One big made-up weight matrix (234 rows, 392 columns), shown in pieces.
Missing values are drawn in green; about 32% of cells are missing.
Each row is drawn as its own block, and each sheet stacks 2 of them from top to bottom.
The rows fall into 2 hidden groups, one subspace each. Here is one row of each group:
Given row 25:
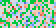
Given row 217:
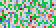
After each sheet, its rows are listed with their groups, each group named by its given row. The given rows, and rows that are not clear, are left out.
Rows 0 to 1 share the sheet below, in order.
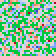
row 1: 217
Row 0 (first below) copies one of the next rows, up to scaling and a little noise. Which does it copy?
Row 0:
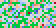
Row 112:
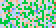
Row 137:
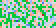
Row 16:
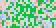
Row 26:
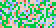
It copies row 112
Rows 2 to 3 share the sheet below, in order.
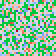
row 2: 25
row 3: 25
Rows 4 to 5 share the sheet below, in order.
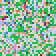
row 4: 25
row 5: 25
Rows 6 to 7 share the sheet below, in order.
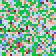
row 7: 25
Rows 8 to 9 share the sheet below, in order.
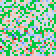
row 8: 217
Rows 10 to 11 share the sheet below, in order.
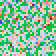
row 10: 217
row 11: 25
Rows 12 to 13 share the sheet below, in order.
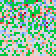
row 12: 25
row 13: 25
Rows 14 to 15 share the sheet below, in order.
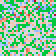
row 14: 217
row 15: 25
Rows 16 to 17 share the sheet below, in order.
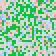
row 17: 217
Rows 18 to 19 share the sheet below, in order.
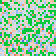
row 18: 25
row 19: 25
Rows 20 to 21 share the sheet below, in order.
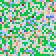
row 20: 25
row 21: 25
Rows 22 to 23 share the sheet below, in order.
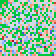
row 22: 25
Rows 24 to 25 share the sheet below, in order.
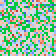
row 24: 25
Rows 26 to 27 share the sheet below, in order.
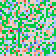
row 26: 217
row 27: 25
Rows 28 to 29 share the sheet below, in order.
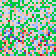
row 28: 217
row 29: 25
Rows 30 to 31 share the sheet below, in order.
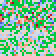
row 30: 217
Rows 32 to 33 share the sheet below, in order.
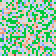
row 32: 217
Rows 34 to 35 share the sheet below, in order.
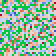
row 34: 217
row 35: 217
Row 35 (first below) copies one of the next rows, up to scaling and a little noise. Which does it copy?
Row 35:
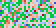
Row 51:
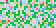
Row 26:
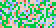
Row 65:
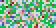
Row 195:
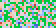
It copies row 26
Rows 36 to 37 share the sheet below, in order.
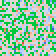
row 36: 25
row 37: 25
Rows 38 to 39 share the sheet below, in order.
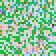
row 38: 25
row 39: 25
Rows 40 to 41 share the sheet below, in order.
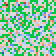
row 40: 25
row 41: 217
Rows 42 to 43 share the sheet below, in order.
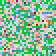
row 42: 25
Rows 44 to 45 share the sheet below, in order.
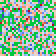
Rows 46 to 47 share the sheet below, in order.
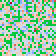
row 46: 25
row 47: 25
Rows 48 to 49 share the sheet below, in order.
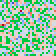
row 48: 217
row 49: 25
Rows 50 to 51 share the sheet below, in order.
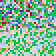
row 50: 217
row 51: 217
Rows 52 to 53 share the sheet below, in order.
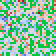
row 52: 217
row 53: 25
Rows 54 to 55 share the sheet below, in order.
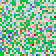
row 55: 217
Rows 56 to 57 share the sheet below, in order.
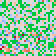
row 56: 25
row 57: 217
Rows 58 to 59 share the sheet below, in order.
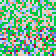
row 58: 217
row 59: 25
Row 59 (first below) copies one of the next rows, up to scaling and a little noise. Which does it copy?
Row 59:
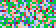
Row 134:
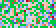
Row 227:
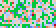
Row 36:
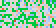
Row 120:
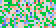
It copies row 120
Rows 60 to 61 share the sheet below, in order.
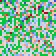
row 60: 25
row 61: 217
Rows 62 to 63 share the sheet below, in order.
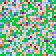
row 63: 217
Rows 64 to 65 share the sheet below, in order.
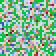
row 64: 217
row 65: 217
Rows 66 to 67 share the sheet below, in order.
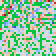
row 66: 217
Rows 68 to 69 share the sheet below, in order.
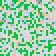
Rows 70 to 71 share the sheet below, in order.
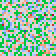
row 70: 25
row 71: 25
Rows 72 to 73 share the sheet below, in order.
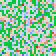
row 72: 25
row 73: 217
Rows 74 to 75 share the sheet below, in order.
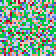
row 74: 217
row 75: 25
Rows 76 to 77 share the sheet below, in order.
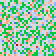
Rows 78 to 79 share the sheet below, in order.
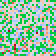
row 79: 25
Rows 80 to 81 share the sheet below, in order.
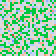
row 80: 25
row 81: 25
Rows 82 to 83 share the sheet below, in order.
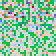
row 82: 217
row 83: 25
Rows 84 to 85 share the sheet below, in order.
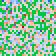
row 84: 217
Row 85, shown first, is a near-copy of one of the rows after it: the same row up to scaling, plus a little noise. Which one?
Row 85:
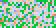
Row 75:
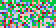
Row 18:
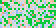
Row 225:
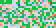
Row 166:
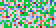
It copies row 225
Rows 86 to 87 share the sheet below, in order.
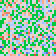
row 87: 25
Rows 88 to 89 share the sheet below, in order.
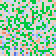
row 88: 25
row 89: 25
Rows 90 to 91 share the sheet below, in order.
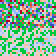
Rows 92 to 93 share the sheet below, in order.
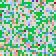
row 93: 25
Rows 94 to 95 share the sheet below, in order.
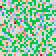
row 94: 217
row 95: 25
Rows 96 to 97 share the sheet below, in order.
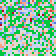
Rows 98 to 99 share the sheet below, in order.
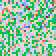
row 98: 25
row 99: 25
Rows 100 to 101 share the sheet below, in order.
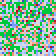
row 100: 25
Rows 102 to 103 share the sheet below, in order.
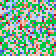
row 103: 217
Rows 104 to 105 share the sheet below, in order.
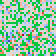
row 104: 217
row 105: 217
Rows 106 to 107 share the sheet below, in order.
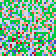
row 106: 217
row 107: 25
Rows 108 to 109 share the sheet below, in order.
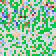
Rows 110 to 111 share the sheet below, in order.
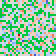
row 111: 25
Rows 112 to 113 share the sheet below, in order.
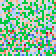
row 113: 25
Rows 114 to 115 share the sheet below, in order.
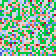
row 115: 217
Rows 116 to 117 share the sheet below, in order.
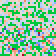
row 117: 25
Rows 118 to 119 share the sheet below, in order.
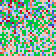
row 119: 217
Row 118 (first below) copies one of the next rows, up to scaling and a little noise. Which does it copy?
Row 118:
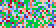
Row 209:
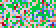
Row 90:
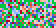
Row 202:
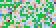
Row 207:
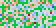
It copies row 90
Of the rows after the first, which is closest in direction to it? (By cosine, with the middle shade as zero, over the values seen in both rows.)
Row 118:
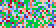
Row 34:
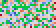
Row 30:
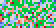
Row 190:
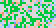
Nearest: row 190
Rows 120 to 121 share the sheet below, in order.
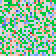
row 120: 25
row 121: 217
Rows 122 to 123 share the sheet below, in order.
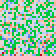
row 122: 217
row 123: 25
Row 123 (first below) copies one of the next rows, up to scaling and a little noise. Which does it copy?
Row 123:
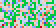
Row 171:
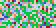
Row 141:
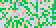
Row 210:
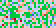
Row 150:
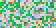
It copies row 210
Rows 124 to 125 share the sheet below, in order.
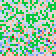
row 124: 217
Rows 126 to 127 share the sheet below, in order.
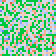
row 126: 25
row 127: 25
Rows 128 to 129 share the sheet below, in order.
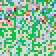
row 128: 217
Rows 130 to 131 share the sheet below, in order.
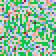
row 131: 25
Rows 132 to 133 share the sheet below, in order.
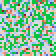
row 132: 25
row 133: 25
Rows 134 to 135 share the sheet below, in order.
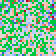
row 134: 25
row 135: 217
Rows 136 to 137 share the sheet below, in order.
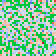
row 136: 217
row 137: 217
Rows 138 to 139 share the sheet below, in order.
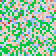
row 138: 25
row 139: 25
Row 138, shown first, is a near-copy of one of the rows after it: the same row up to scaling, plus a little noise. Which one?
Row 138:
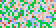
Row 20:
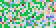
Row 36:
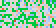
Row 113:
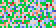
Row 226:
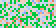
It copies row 20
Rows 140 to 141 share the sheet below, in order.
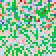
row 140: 217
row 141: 25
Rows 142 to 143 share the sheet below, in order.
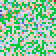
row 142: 217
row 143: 25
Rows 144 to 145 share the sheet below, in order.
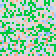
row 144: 217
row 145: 25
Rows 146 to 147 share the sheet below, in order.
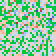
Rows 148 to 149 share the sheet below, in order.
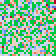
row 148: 217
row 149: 217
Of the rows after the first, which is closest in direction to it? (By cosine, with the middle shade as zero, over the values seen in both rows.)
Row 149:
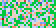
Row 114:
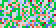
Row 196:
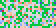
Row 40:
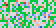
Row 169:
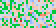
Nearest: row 196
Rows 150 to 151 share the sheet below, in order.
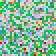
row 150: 25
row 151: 217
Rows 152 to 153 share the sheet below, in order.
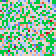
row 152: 217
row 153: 25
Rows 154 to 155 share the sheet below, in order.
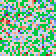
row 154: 217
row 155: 25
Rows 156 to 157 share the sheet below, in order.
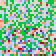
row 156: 217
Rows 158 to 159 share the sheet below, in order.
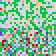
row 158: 25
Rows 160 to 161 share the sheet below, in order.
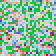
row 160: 217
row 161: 25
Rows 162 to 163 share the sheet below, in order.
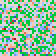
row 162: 25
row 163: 25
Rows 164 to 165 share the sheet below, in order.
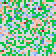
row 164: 25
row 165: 217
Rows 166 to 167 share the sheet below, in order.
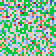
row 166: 25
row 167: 217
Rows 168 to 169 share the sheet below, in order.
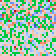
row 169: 25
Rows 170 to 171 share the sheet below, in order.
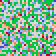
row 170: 25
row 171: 25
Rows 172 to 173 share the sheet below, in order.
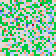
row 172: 217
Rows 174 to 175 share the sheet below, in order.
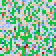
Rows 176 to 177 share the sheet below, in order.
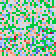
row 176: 217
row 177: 217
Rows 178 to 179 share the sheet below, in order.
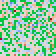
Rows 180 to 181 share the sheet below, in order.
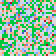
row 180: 25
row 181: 25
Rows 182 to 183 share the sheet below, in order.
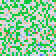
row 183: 25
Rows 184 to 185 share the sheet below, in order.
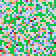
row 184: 25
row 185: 217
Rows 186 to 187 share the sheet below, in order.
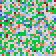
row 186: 217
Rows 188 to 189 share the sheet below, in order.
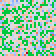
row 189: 25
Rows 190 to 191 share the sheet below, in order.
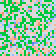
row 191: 25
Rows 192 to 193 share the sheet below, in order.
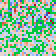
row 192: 217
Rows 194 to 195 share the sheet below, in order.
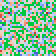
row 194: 217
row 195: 217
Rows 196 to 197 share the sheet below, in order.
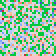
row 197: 25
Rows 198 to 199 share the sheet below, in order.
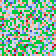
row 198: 25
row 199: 217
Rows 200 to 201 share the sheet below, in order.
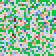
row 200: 25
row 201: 25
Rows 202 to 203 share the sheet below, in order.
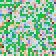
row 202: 217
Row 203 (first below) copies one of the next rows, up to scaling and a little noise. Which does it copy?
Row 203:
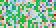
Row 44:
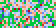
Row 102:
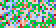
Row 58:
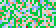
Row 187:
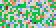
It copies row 102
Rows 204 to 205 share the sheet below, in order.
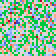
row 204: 217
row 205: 217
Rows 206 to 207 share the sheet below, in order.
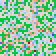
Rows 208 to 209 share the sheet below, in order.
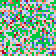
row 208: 25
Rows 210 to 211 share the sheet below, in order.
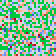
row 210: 25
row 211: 25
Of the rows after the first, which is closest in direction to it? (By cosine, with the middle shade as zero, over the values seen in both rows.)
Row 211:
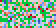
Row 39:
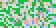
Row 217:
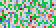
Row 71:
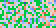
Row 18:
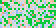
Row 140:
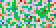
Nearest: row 71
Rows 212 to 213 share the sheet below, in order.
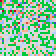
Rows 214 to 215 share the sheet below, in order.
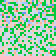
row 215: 25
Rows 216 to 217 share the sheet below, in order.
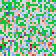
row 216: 217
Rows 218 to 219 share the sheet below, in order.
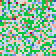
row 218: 25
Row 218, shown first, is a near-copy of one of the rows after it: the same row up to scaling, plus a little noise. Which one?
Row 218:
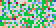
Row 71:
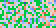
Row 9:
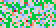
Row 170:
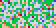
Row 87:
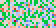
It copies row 170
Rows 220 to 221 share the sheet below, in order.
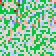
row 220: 25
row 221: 217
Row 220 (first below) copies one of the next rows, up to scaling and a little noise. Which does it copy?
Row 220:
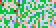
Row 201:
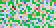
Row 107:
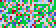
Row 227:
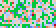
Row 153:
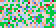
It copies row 107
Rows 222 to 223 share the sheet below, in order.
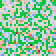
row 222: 25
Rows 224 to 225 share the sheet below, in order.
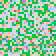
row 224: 25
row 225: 25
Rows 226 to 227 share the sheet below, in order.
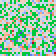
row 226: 25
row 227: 25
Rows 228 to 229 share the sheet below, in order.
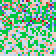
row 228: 25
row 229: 25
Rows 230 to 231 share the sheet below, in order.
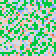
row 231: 25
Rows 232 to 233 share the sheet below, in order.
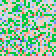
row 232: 25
